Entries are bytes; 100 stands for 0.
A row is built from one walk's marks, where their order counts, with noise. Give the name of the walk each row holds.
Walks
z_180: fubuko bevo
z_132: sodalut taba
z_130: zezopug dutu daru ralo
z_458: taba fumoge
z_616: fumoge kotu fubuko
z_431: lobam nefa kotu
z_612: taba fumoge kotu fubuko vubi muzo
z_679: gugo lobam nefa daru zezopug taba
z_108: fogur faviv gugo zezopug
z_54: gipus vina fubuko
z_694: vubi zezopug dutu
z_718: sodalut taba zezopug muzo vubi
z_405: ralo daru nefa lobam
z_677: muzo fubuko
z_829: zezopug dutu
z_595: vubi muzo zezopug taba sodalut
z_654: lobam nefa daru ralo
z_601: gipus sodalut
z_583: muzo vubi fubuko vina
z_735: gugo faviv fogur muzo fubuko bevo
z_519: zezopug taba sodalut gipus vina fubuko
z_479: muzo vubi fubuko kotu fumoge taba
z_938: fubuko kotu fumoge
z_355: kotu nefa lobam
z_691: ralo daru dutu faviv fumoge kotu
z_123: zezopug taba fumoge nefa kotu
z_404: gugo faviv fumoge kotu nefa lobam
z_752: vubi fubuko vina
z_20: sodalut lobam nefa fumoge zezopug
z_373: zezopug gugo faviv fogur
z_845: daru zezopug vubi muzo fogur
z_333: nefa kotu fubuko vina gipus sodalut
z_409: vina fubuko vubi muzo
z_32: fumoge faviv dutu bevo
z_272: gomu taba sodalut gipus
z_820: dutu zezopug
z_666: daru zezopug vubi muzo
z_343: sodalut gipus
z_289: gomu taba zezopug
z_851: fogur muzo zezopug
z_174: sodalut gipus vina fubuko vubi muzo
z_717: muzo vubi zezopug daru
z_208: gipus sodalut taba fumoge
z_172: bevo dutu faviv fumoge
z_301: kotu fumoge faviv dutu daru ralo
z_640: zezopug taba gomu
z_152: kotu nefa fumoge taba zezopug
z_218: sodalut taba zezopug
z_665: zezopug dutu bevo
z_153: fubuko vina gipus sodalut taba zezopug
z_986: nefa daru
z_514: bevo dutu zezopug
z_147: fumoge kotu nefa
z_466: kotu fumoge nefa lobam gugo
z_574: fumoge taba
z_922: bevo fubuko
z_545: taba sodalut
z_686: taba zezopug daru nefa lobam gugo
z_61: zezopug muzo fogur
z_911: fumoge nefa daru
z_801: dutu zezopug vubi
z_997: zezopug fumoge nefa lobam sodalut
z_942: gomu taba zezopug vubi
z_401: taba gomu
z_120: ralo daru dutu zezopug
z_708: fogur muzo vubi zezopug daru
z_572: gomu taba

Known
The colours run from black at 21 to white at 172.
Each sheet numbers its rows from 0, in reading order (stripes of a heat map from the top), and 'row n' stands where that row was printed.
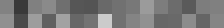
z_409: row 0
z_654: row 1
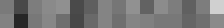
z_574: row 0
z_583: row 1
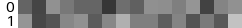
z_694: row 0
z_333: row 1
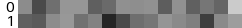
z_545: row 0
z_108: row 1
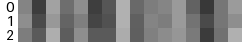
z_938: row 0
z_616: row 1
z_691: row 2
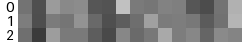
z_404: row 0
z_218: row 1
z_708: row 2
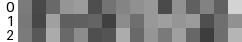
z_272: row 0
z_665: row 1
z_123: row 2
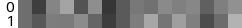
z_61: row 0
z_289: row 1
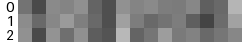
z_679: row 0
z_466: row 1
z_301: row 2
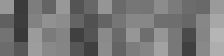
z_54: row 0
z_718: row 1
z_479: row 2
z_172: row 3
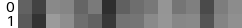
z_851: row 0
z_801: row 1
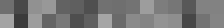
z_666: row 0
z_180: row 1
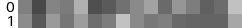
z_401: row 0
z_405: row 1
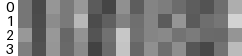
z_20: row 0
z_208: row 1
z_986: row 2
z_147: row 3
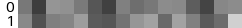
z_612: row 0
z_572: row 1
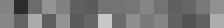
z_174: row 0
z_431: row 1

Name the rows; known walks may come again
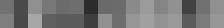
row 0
z_820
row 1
z_665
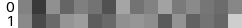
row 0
z_130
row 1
z_545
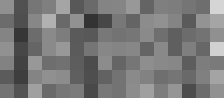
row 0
z_132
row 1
z_373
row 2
z_174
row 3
z_601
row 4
z_677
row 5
z_718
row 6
z_120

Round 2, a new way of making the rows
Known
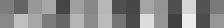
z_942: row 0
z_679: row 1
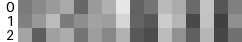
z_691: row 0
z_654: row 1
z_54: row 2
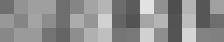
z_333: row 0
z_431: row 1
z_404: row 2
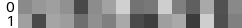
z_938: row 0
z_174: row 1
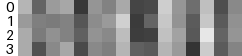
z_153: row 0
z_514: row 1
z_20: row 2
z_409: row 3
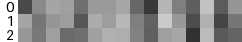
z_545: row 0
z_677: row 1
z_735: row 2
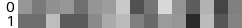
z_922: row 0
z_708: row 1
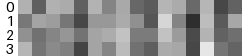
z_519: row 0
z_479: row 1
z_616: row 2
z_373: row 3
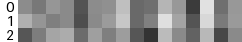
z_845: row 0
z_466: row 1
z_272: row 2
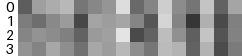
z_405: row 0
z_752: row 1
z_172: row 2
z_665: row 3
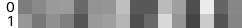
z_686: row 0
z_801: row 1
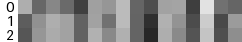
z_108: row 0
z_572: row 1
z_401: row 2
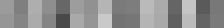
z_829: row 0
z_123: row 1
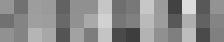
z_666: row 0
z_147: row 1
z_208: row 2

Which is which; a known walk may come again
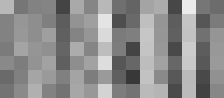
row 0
z_373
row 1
z_172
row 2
z_355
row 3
z_574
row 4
z_120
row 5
z_343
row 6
z_130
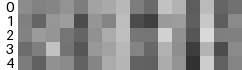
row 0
z_32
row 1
z_289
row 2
z_404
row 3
z_717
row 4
z_612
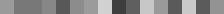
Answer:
z_514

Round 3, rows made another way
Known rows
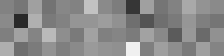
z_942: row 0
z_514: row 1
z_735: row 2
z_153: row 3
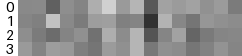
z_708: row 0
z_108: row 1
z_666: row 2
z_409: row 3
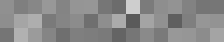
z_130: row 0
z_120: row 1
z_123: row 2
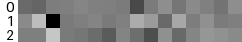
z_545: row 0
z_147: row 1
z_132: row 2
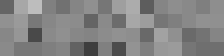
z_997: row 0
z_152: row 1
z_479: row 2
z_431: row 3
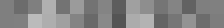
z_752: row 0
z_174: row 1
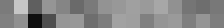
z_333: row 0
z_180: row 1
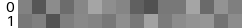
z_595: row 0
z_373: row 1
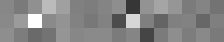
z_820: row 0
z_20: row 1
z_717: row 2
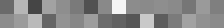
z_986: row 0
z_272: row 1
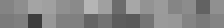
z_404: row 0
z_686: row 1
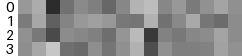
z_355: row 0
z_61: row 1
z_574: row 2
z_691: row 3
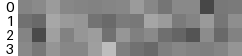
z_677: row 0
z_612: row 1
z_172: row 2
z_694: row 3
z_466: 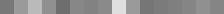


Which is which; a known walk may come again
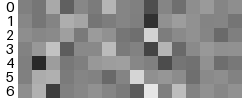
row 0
z_289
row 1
z_820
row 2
z_130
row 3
z_572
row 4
z_514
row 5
z_405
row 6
z_938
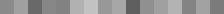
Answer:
z_708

